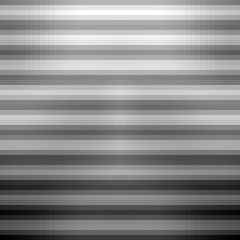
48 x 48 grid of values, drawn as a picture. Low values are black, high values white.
Mirror symmetry: left to right. Stripes: horizontal, repeating 9 times. Ninth with the highest average: top middle. Slope: up to the top. Lone odd cells: none.
